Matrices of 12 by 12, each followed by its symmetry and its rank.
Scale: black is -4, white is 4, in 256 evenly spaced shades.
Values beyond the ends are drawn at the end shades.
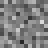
antisymmetric, full rank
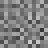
antisymmetric, rank two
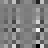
neither, rank one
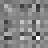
symmetric, rank two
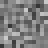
antisymmetric, full rank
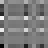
neither, rank one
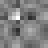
symmetric, rank two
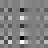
neither, rank one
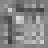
symmetric, rank two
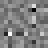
antisymmetric, rank two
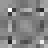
symmetric, rank two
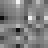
antisymmetric, rank two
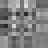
antisymmetric, rank two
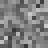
antisymmetric, full rank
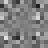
antisymmetric, rank two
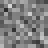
antisymmetric, full rank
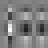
neither, rank one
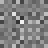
symmetric, rank two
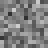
antisymmetric, full rank
